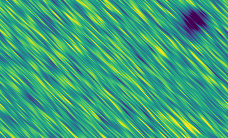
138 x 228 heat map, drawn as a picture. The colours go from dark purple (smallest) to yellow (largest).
The top right is the ninth with the lowest average. No row or column stands out. A single dip lies in the top right. The grain runs diagonally down to the right. Overall the values sit about 60% of the way up the scale. No overall slope runs across the table. The halves do not mirror each other.
